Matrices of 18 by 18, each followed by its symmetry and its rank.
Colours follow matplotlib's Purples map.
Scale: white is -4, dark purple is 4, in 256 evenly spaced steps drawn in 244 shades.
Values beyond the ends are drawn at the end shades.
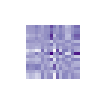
antisymmetric, rank two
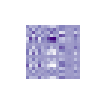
neither, rank two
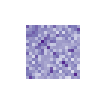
symmetric, full rank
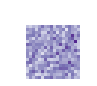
neither, full rank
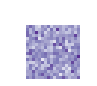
neither, full rank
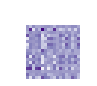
neither, rank three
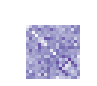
symmetric, full rank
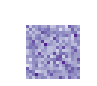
symmetric, full rank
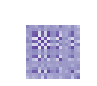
symmetric, rank two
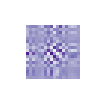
antisymmetric, rank two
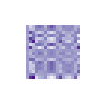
neither, rank two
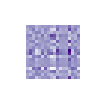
antisymmetric, rank two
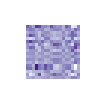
neither, rank three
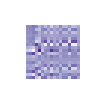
neither, rank two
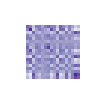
symmetric, rank two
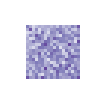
symmetric, full rank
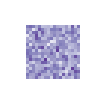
neither, full rank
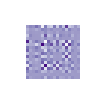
antisymmetric, rank two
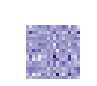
neither, rank three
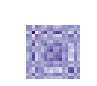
symmetric, rank two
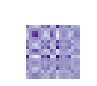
symmetric, rank two
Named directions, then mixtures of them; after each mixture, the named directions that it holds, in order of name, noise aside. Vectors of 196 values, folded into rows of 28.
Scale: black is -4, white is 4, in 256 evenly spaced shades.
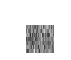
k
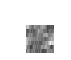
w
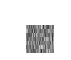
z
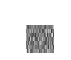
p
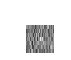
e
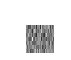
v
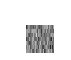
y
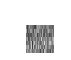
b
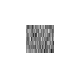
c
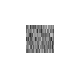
k, y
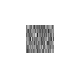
c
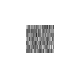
y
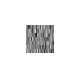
c, v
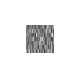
e, p, y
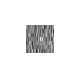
e, p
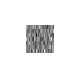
e, y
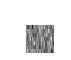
c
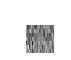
b, p, v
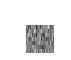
v, z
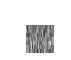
b, k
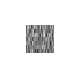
b, p, v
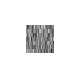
c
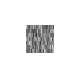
y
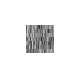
b, c, y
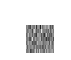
v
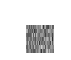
z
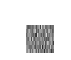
c, v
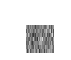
e, k, p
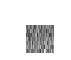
b, c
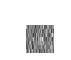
e, p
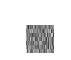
p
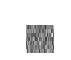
p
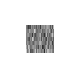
p, v, y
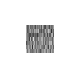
b, p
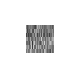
b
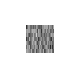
y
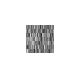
k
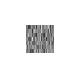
v
